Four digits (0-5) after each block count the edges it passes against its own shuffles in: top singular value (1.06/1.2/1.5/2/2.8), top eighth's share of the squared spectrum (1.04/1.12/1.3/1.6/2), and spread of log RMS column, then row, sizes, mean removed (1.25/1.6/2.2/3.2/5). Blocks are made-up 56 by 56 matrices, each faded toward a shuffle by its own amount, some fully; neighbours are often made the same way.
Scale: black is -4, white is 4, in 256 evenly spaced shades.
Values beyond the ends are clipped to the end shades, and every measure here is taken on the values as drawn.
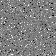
0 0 0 0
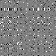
4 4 2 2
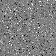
0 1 0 0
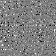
2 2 1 2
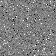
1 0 0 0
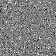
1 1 0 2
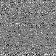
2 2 0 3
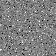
0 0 0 0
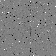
1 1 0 0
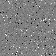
1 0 0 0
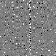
3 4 2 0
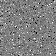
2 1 0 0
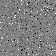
0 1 0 0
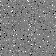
2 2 1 0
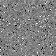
2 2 1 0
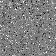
0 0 0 0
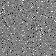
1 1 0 0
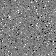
0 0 0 0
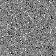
1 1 1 0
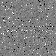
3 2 0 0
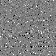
3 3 0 1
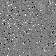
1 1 0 1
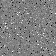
0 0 0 0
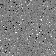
0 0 0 0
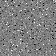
1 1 0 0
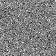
1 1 0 0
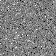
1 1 0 0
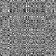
4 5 3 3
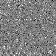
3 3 0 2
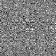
3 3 1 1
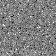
1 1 0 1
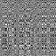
4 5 3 3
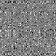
4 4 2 2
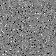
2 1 0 0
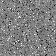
0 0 0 0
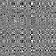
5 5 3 3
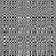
5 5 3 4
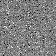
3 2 0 0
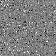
3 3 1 1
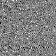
3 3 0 1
